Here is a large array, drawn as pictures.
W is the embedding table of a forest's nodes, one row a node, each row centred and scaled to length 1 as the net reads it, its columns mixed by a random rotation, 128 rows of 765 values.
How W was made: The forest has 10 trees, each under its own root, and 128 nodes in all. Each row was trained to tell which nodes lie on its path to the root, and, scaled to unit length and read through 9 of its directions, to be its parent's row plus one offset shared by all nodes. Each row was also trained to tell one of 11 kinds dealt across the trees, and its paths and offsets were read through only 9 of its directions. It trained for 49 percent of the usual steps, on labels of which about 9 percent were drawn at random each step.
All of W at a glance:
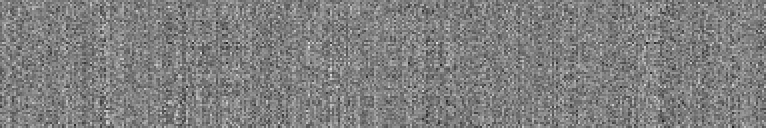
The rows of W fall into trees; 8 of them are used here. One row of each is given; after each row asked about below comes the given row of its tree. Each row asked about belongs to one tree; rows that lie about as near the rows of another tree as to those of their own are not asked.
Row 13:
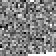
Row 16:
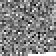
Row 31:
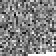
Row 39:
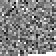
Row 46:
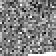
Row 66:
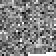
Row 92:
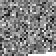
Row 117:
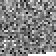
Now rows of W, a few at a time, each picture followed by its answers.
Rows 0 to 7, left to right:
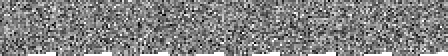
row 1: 92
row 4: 16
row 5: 117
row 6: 92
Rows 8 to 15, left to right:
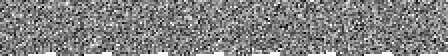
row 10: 117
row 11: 13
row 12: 39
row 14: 92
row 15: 31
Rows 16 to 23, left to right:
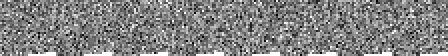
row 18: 117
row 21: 46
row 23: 13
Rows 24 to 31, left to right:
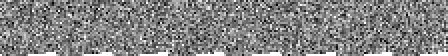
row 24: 16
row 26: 46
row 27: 117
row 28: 16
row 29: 46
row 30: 92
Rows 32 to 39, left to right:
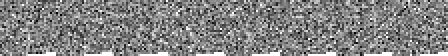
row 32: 46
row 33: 39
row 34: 16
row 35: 16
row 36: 16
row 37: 13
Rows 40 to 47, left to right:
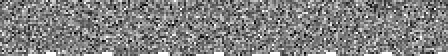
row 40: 117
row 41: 13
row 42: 16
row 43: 16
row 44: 13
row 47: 46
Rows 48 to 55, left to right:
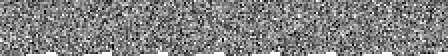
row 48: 16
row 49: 46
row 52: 66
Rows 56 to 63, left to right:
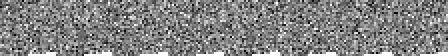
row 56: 16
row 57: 92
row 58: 13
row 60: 92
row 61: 16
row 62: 46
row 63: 66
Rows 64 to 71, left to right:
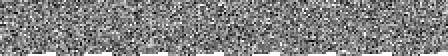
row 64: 46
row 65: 16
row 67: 39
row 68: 39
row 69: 117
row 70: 46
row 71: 117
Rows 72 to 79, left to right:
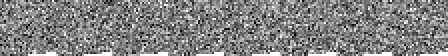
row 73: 46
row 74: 117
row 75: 13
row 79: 13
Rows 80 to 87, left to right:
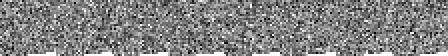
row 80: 66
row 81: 92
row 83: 13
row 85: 46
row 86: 16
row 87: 46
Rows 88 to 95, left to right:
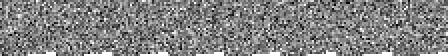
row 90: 31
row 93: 46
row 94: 46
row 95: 16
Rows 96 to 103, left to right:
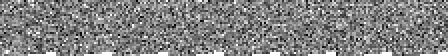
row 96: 39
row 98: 117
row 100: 39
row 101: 39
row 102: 92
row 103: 39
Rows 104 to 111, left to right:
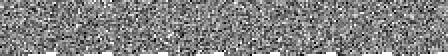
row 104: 39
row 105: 117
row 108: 92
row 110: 66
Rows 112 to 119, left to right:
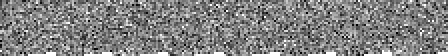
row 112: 13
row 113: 92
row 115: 66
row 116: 66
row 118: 92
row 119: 39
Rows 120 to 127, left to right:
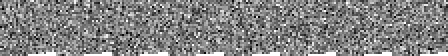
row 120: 31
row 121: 13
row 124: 92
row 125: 39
